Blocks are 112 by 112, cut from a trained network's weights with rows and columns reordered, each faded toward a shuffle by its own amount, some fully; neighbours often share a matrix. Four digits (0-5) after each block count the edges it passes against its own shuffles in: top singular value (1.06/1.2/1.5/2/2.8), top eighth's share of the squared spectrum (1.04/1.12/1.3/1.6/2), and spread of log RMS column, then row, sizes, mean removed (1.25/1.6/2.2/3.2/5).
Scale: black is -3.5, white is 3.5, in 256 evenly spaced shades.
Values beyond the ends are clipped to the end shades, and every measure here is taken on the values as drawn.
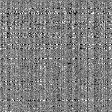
4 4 1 4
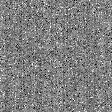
2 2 0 1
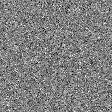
0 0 0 0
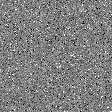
0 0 0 0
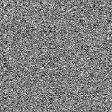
3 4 2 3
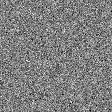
0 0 0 0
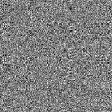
4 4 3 1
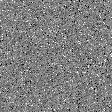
0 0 0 0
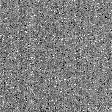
2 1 0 1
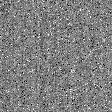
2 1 0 0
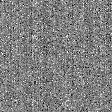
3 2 0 1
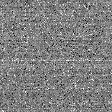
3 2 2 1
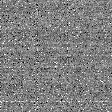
3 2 2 0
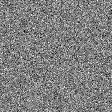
1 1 0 0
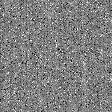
2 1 0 0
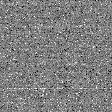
2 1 1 0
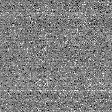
3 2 2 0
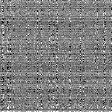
4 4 4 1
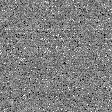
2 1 0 0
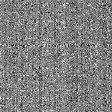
3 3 0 3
